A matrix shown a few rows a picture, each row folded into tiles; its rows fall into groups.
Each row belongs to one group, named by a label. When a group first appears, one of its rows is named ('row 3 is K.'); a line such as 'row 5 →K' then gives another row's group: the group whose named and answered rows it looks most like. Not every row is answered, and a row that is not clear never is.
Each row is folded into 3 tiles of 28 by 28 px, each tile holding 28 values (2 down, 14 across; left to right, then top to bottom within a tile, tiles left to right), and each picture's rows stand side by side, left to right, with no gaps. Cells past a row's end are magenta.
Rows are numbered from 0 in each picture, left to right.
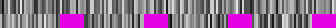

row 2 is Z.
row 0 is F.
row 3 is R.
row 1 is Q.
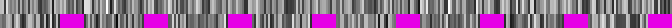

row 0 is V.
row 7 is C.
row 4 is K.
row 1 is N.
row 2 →N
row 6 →R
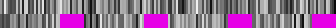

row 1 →R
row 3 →K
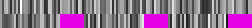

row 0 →Q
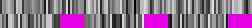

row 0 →F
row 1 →C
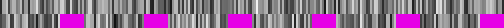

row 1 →C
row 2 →F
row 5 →Q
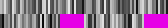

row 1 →V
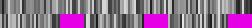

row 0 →F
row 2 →V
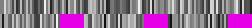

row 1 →F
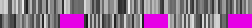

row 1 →N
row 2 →F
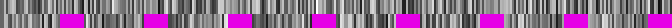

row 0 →K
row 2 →Q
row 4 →C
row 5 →R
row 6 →V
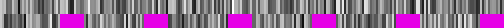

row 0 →V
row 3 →K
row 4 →N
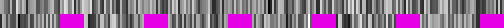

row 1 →V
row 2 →Q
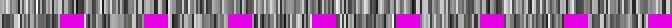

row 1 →V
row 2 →V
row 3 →C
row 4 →N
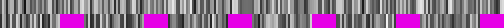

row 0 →R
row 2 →Z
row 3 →C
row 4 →N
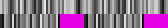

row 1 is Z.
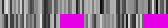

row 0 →Q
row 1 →K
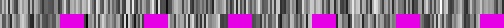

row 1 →Z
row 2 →F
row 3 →Q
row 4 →R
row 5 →Q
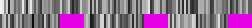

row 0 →N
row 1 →R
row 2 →F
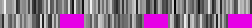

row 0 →K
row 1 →V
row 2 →R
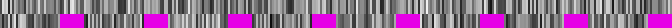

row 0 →C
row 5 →V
